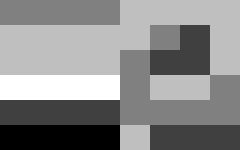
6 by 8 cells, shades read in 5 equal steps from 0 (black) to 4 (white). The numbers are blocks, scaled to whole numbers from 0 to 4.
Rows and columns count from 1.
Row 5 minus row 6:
1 1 1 1 -1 1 1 1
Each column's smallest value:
0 0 0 0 2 1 1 1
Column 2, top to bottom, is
2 3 3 4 1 0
